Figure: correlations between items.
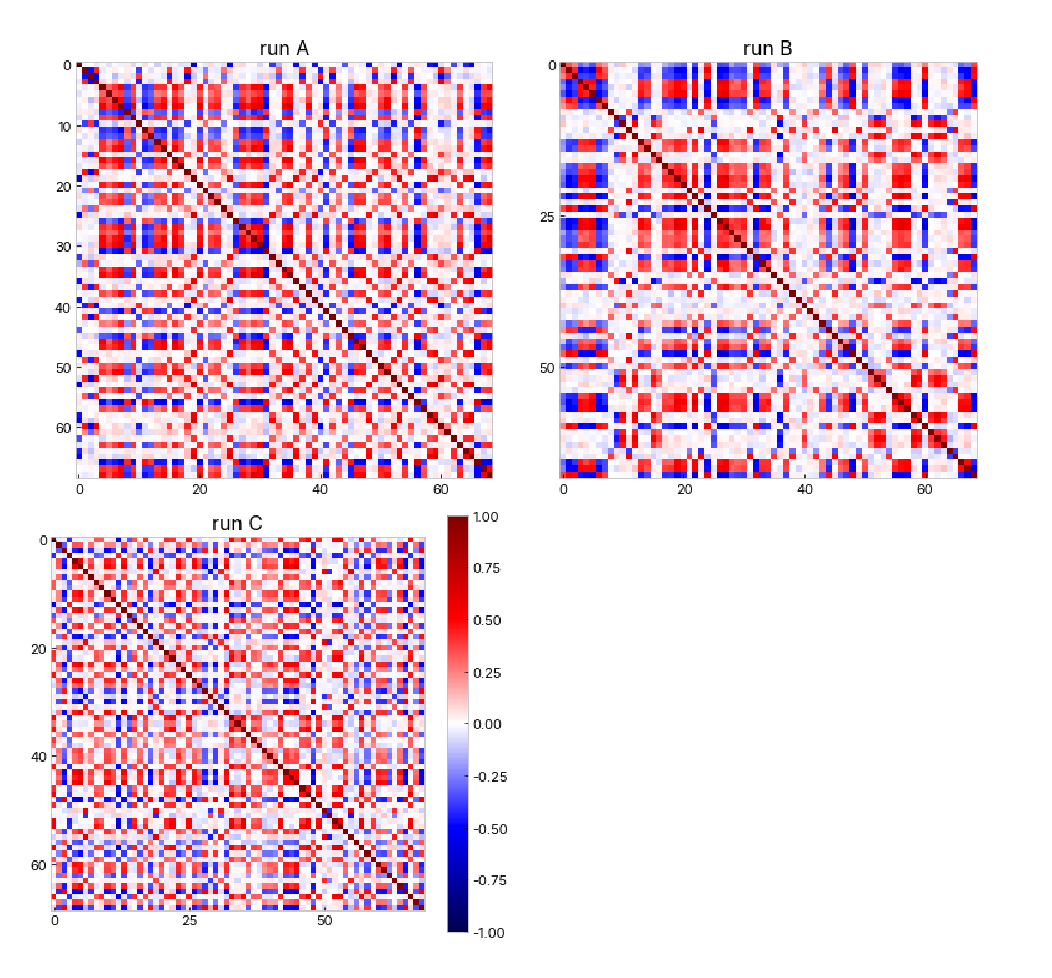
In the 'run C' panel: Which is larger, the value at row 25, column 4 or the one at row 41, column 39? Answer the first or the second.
the second
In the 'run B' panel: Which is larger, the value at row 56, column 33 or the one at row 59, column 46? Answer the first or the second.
the first
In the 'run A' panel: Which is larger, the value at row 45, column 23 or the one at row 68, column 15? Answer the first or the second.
the second
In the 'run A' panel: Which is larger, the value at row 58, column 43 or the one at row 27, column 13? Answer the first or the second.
the second
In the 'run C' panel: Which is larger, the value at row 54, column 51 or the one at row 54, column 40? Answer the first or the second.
the second
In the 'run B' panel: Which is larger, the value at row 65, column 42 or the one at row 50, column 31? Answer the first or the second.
the first
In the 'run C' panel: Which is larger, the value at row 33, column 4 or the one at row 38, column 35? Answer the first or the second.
the second
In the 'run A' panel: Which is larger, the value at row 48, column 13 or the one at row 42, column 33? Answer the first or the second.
the second
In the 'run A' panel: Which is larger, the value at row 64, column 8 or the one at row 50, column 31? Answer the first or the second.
the first
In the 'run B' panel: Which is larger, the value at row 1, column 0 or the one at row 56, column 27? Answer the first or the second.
the second
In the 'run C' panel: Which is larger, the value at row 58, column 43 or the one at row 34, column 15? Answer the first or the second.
the second
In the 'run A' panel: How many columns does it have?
69
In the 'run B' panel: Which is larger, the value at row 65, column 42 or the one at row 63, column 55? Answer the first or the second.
the first
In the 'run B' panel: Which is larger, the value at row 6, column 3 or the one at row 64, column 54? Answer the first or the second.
the second
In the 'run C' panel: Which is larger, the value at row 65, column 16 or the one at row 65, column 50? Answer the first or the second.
the second
